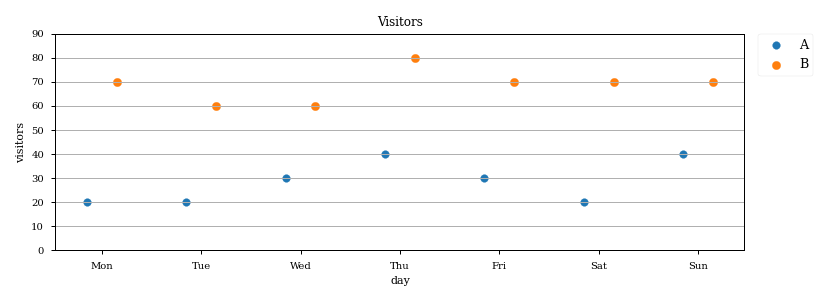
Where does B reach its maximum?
Thu
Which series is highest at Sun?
B
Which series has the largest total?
B
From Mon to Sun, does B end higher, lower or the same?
the same
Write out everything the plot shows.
Title: Visitors
x-axis: day, ticks Mon Tue Wed Thu Fri Sat Sun
y-axis: visitors, ticks 0 10 20 30 40 50 60 70 80 90
Legend: A, B
Values:
A: 20 20 30 40 30 20 40
B: 70 60 60 80 70 70 70
